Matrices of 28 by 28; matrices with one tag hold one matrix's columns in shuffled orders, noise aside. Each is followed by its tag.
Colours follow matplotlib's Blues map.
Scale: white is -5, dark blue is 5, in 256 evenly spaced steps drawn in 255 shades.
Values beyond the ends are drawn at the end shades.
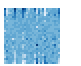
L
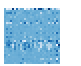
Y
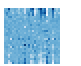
L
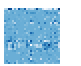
Y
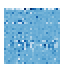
Y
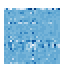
Y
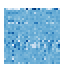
Y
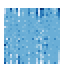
L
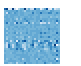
Y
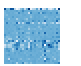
Y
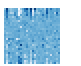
L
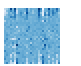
L
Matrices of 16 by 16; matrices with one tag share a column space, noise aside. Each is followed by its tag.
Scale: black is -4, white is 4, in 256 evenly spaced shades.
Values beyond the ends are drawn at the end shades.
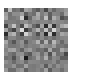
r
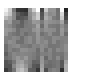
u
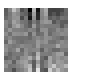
u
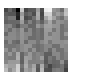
u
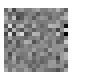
r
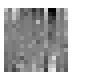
u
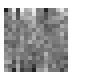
u
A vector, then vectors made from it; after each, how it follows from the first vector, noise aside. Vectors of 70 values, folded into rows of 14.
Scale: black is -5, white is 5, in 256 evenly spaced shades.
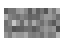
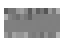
partly zeroed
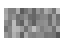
sign-scrambled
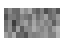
sign-scrambled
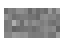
shrunk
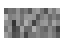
sign-scrambled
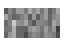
sign-scrambled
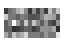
scaled up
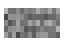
reversed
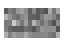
copied
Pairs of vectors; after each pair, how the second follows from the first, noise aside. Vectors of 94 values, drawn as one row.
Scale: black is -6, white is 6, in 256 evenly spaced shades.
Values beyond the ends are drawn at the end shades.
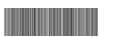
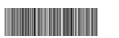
scaled up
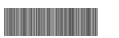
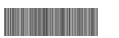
wrapped around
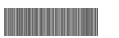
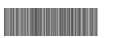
wrapped around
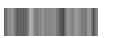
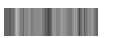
wrapped around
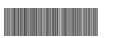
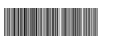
scaled up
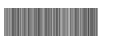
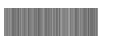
shrunk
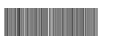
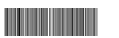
scaled up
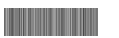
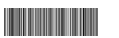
scaled up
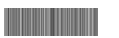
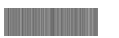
shrunk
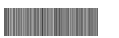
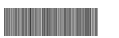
wrapped around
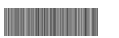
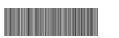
wrapped around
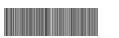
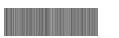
shrunk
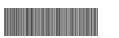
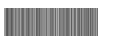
wrapped around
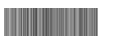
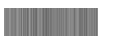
shrunk
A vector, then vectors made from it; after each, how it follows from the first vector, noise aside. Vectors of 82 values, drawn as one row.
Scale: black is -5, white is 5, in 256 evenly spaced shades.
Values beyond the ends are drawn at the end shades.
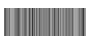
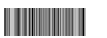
scaled up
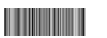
scaled up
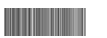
sign-scrambled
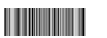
scaled up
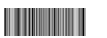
scaled up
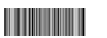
scaled up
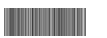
sign-scrambled
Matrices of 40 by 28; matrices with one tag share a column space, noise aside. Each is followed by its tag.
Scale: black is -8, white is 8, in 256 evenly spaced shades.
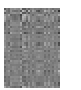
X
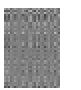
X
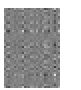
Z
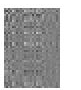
X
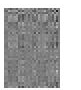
X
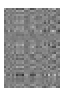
Z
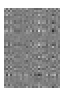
Z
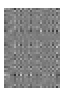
Z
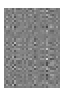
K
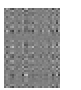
Z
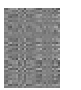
K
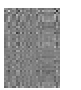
X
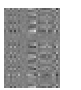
Z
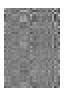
X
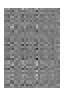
K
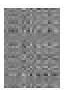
Z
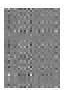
Z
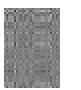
X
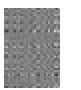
Z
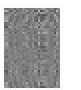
X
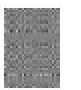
Z
